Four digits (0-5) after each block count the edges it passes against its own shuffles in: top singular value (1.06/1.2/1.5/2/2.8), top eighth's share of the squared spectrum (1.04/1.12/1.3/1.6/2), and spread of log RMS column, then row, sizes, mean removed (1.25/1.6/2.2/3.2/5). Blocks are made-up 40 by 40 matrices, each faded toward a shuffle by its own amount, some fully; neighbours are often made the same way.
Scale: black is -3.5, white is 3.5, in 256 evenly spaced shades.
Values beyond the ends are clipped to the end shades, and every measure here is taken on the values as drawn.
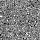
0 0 0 0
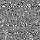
2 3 0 2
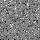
0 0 0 0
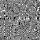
3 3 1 1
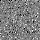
2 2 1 0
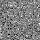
3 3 0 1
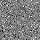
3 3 0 1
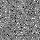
0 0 0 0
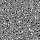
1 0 0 0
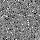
0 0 0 0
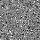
0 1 0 0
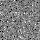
0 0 0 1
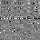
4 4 1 2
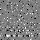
3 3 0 1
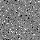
1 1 0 0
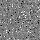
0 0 0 0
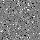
1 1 0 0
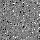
1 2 1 0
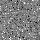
0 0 0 0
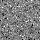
0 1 0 0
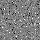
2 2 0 0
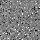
2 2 0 0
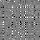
4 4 2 2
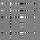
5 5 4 3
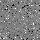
2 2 0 1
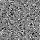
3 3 0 0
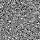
2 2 0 0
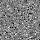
2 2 0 0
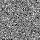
2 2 0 0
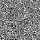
3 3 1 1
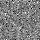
0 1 0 0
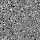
1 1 1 0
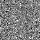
0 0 2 0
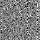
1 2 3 0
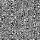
1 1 2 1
